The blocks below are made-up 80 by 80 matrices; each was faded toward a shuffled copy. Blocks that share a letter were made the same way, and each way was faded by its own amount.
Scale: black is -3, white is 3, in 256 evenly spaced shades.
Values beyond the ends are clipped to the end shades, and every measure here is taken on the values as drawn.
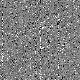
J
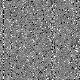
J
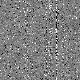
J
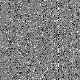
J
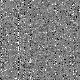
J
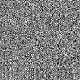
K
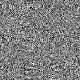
K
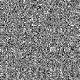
K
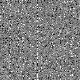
J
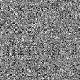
K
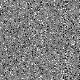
J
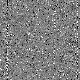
J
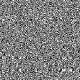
K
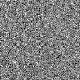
K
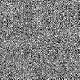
K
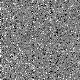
J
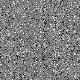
J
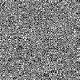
K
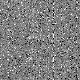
J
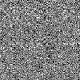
K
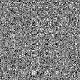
K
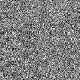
K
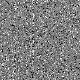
J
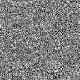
K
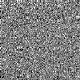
K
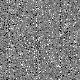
J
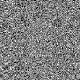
K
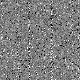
J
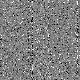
J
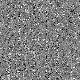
J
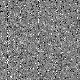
J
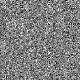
K
